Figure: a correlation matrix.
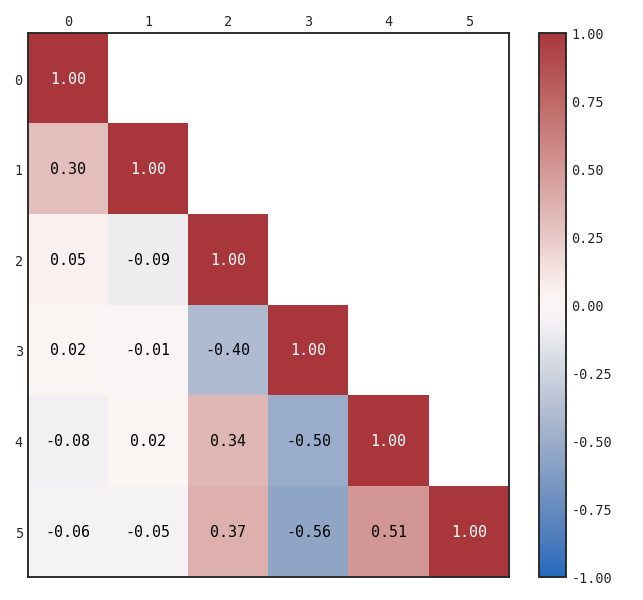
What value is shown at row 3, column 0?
0.02
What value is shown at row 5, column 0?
-0.06
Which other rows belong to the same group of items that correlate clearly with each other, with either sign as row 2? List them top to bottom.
3, 4, 5
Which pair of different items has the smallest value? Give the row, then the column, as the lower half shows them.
5, 3
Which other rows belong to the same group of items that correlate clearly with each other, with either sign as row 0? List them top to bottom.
1
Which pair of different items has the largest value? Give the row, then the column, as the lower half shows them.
5, 4
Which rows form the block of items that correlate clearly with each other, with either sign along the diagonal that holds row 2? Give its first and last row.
2 to 5
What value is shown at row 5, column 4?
0.51
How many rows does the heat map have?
6
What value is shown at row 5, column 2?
0.37
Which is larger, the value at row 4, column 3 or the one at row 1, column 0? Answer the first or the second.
the second
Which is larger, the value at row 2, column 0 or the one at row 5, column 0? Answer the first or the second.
the first
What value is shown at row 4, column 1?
0.02
